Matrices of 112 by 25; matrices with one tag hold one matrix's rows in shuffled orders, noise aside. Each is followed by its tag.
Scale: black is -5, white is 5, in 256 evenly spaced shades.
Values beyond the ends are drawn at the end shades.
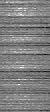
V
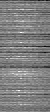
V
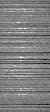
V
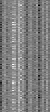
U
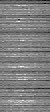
V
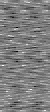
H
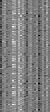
U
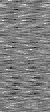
H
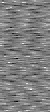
H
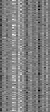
U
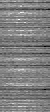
V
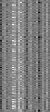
U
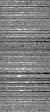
V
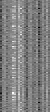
U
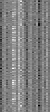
U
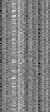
U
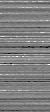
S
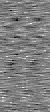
H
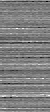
S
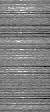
V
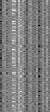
U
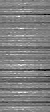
V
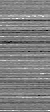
S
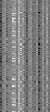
U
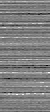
S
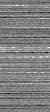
S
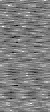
H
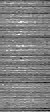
V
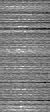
V
